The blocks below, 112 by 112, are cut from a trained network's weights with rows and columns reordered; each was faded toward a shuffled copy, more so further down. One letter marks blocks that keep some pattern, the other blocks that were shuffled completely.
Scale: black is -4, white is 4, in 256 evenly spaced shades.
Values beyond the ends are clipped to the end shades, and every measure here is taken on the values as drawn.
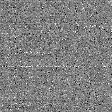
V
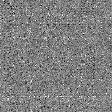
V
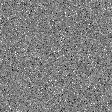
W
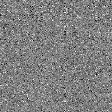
V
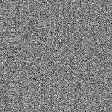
V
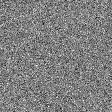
W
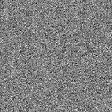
V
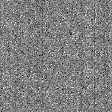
V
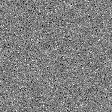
W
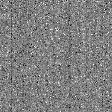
V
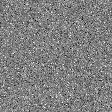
W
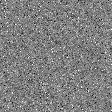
W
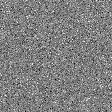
W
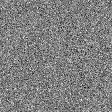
W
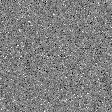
W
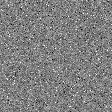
W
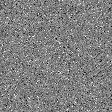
W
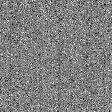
V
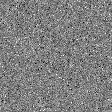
W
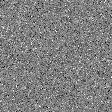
W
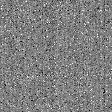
V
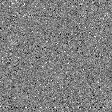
V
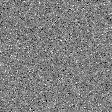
W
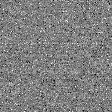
V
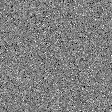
W
